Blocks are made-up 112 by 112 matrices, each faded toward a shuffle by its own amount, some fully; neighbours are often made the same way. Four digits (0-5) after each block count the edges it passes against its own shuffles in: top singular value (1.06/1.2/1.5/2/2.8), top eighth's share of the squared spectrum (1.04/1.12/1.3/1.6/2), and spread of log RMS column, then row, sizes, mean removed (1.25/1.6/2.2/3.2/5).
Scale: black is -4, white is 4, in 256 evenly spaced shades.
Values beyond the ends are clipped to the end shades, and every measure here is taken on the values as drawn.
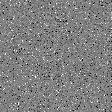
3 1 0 0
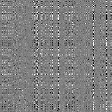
5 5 4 3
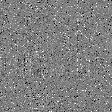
3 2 1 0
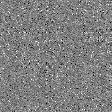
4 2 1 1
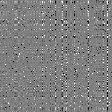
5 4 3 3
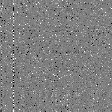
4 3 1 0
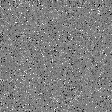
3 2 0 0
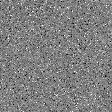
2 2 0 0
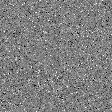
2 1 0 0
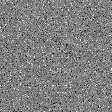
3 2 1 1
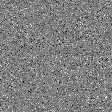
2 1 0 0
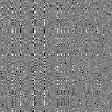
5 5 3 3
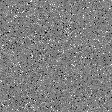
2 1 0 0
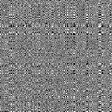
5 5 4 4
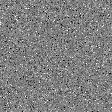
2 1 0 0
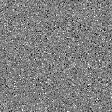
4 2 1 1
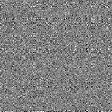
4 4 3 3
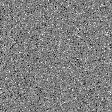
2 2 0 0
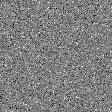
2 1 0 0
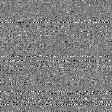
2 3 0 4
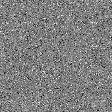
3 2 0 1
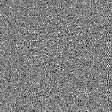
4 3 2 2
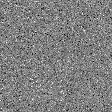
0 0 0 0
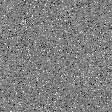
0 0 0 0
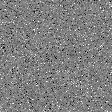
0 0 0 0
